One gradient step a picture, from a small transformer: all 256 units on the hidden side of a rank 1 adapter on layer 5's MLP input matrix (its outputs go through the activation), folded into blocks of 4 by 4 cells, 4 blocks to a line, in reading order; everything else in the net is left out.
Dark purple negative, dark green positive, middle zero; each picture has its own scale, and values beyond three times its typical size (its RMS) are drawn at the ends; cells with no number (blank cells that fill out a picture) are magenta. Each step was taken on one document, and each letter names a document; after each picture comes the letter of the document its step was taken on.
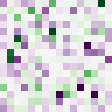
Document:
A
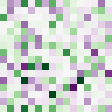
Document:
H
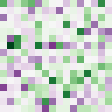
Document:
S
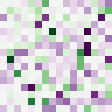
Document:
A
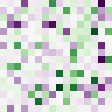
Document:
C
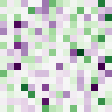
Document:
A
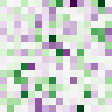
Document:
H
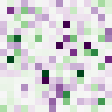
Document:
A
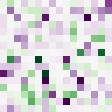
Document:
A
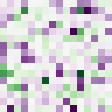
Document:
C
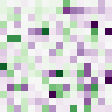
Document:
C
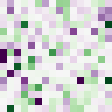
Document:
H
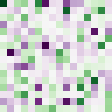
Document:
H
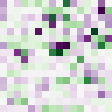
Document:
H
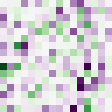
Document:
C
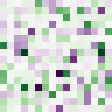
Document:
C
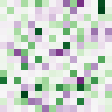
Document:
H
